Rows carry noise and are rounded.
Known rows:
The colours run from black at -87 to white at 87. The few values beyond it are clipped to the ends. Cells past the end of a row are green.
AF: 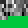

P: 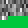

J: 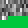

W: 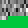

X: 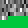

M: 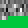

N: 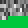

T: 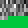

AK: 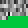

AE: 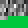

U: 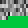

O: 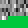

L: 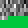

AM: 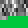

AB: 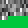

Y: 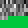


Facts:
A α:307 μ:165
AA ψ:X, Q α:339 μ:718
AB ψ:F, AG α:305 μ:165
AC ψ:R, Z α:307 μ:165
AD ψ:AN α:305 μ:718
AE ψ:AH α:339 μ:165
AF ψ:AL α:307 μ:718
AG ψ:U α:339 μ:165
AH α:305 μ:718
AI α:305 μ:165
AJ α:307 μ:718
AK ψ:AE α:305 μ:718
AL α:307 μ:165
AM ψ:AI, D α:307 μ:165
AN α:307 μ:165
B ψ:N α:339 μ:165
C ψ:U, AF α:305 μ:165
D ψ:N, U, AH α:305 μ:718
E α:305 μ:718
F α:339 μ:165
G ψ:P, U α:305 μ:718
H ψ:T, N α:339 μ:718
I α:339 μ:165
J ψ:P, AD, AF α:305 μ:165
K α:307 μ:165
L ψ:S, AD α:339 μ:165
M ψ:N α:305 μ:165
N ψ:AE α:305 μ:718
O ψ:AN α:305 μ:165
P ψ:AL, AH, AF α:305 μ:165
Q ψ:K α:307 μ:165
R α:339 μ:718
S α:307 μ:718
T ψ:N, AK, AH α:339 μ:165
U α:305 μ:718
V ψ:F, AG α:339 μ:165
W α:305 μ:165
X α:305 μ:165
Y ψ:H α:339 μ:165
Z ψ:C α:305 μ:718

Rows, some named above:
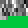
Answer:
A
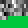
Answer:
S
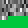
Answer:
X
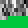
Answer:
AN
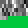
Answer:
A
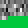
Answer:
M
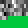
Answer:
S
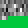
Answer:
M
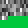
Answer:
AB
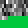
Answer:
AL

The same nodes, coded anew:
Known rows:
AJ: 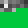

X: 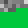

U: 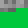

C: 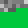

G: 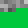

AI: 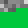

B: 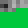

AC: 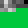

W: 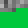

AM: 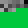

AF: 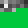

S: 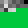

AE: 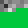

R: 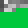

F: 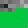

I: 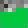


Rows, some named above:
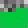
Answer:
AB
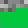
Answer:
AD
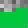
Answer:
Z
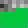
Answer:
H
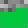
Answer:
AD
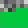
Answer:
AB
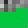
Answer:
O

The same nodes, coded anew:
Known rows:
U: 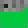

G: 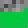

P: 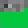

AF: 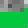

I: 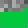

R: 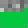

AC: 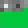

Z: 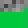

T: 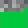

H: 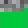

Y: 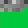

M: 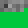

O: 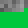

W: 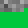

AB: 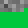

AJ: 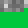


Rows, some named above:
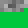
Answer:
S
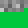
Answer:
AA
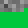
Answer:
AB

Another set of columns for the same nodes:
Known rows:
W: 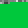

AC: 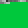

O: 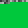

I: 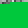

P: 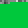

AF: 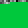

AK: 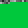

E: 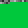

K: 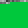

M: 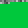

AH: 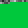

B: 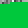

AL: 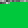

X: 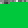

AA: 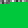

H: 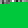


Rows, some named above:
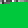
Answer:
R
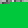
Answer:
I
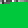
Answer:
R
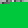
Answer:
I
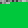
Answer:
AM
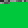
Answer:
AD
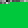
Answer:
AN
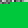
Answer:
L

